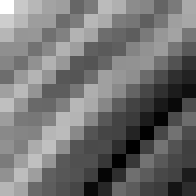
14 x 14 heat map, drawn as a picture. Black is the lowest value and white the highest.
Slope: up to the top left. Grain: diagonal, up to the right. Ninth with the highest average: top left. Mirror symmetry: none. Lone odd cells: none. Histogram: bell-shaped.
